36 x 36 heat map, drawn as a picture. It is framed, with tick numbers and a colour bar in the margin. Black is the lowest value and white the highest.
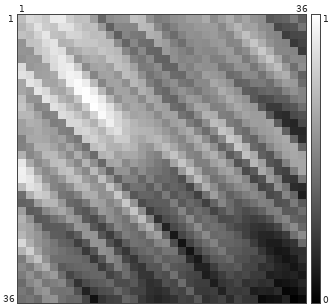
Slope: up to the top left. Ninth with the lowest average: bottom right. Grain: diagonal, down to the right. Lone odd cells: none. Histogram: bell-shaped. Ninth with the highest average: top left.
